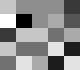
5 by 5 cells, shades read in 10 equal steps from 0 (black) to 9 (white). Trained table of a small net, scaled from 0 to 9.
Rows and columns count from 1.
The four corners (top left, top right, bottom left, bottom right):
7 2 4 8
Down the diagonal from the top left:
7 0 7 8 8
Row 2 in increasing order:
0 3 5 6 9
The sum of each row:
24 23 26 24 27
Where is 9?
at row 2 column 1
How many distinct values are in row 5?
4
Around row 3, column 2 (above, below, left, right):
0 4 2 7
